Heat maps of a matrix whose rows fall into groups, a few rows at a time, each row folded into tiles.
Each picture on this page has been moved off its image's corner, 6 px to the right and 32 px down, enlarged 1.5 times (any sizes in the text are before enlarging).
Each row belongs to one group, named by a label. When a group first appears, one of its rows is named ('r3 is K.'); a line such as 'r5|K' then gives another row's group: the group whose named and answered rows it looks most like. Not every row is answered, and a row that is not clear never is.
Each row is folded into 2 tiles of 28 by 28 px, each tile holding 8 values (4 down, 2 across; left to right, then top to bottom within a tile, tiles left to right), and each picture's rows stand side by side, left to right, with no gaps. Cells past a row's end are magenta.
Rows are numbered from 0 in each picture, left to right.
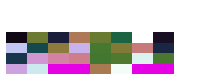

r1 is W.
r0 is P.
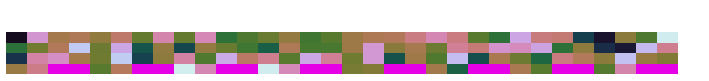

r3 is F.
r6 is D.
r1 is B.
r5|B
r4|B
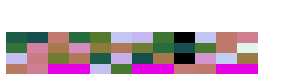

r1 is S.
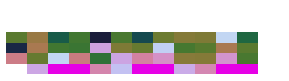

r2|W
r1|P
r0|F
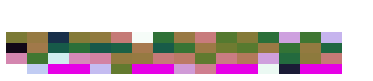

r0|F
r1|W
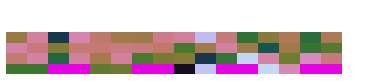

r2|D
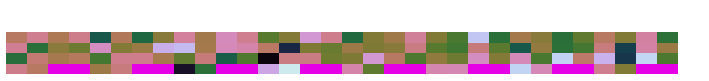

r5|W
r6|F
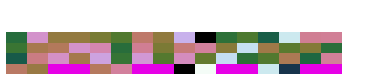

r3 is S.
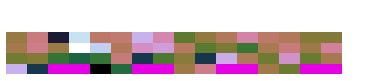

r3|B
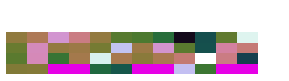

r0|B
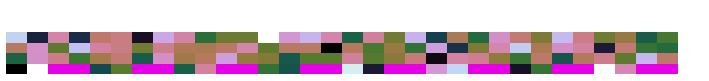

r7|F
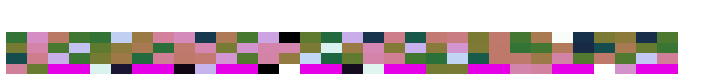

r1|S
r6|W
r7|F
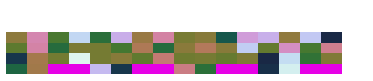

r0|B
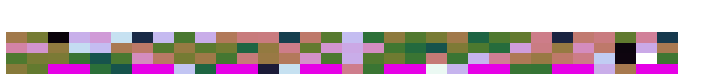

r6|P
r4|D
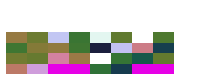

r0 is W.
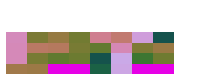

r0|D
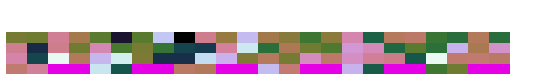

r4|D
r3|F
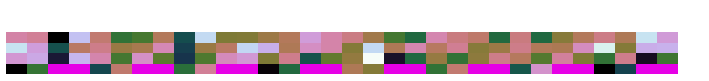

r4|B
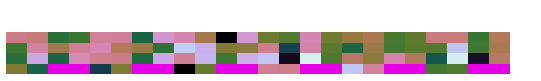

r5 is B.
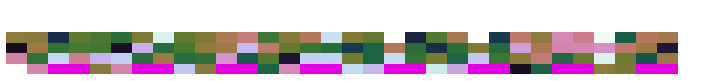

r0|F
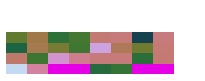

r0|F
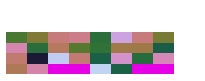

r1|S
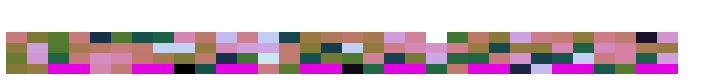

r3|D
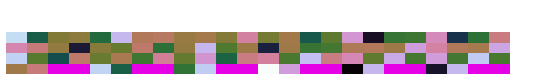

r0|D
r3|F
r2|B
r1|S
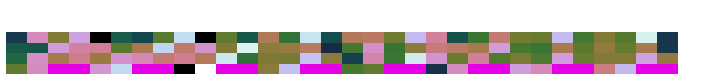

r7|W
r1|P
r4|B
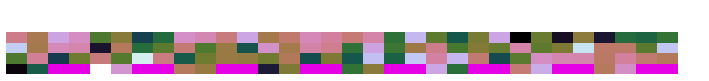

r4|B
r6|P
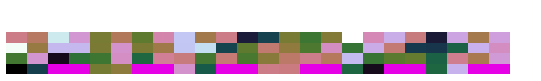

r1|B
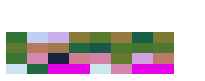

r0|S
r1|F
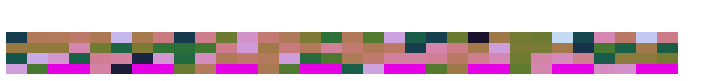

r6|W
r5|P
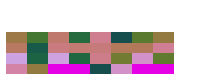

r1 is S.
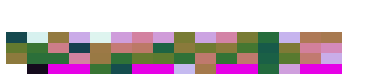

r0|S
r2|S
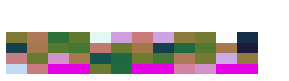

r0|F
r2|W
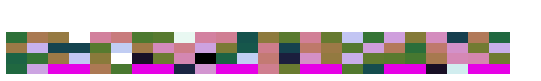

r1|B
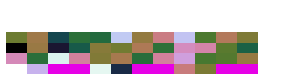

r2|D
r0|F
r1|S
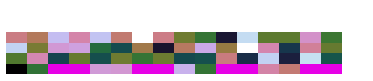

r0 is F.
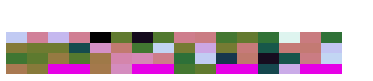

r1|P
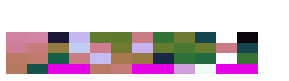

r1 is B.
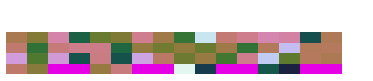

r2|S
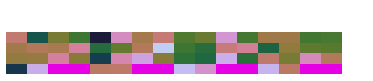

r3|F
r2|W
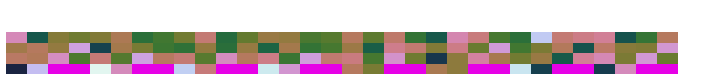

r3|F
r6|S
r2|F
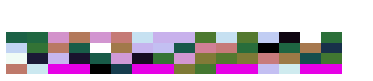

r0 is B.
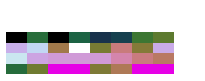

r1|P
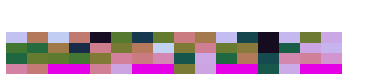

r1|P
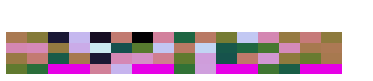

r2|B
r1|P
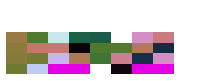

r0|W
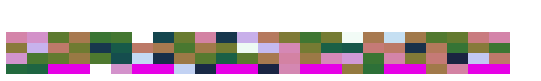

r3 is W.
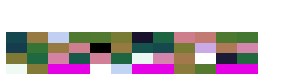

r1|F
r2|B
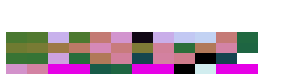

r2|D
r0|W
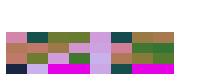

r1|D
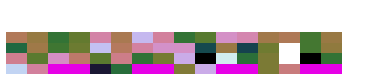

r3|B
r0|F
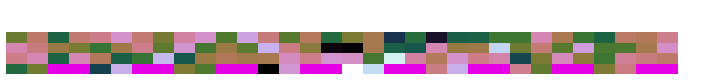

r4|F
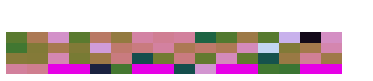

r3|P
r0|W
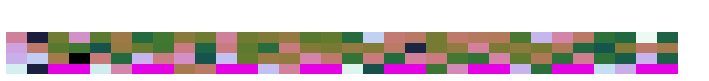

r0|D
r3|F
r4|S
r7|W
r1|F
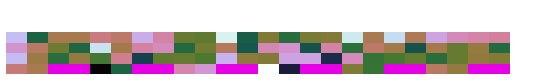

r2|W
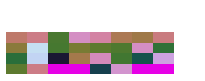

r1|D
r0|B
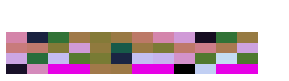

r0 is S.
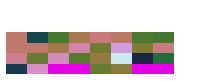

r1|B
